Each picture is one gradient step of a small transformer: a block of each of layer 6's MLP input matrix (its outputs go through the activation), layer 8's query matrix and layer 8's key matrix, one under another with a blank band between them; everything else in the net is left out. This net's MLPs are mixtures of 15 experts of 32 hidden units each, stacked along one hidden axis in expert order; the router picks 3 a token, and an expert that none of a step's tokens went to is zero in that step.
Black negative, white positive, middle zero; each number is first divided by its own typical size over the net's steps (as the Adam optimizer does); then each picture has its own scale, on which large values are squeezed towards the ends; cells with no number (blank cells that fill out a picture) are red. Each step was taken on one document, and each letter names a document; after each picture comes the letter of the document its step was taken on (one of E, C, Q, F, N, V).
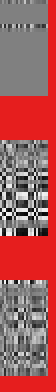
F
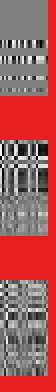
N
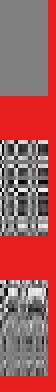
N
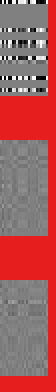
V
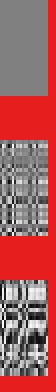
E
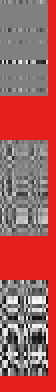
F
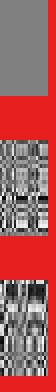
N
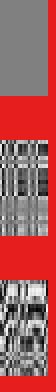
N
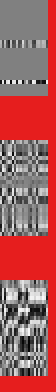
E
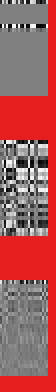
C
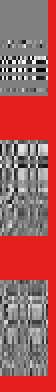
C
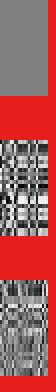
C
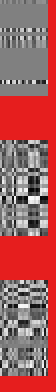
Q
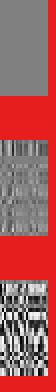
E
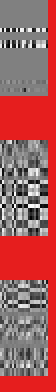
Q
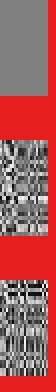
C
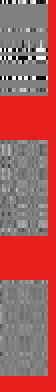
V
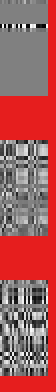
F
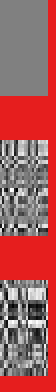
N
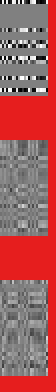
V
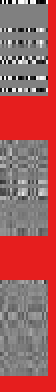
V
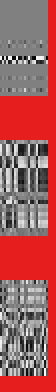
C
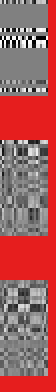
Q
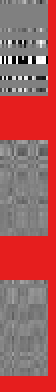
V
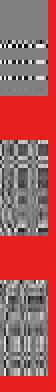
N
